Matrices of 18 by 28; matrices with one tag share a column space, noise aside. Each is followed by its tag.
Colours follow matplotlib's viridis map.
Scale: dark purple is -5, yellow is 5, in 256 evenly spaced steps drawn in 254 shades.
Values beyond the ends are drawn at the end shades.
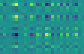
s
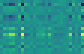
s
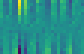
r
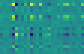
s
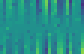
r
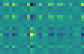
s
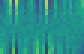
r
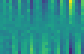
r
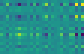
s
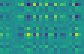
s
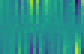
r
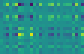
s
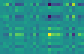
s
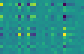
s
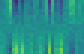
r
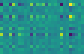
s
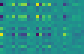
s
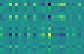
s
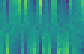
r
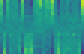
r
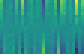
r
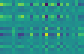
s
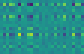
s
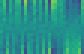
r
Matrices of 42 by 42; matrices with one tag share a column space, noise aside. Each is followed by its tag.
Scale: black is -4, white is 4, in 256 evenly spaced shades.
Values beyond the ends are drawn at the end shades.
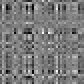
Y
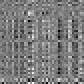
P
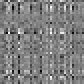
Y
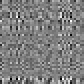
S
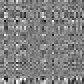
S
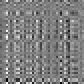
P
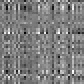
Y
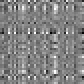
Y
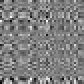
S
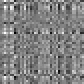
Y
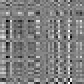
P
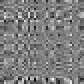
S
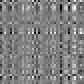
Y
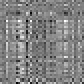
P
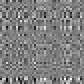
S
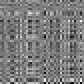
P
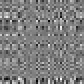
S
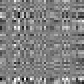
S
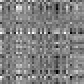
Y
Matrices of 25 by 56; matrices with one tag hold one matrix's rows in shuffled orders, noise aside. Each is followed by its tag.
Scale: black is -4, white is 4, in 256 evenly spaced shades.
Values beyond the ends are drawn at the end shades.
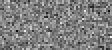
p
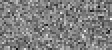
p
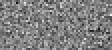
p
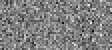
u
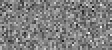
u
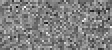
p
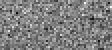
p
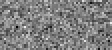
p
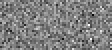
u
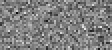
p
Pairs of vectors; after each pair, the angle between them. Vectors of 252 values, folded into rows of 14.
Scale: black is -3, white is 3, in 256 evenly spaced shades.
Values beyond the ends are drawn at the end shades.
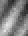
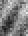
nearly opposite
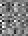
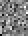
partly opposed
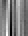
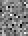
orthogonal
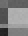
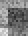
nearly opposite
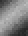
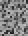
orthogonal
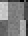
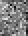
partly aligned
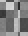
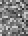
orthogonal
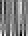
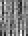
nearly opposite
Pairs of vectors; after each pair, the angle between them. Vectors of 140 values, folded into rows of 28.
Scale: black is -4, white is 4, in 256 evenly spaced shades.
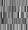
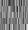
orthogonal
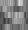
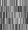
partly aligned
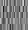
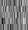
partly aligned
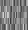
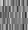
partly opposed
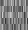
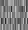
partly aligned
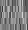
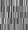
partly opposed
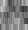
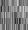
partly opposed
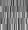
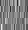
partly aligned
